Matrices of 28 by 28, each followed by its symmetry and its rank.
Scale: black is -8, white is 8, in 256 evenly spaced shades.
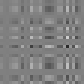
neither, rank one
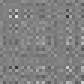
symmetric, rank three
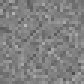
symmetric, full rank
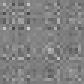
symmetric, rank three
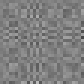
antisymmetric, rank two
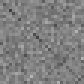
symmetric, full rank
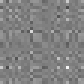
symmetric, rank three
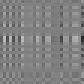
neither, rank one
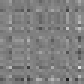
antisymmetric, rank two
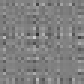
antisymmetric, rank two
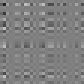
neither, rank one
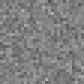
neither, full rank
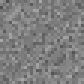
symmetric, full rank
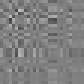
antisymmetric, rank two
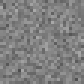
neither, full rank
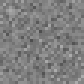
symmetric, full rank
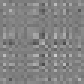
symmetric, rank three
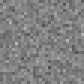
neither, full rank
